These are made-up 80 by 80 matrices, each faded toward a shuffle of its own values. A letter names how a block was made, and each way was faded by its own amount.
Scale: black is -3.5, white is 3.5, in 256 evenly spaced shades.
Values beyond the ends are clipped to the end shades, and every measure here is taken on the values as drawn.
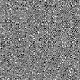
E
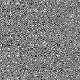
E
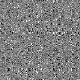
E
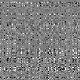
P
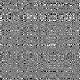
P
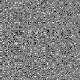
E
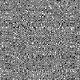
E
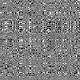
P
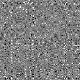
E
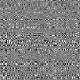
P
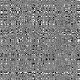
P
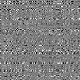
P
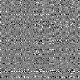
P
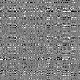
P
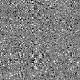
E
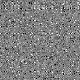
E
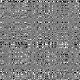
P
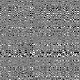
P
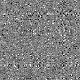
E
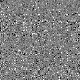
E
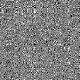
E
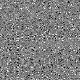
E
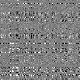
P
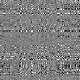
P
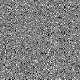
E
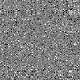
E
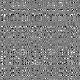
P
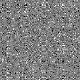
E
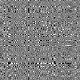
P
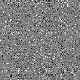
E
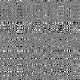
P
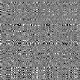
P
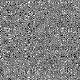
E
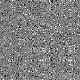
E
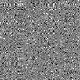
E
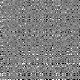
P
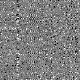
E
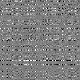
P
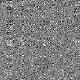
E
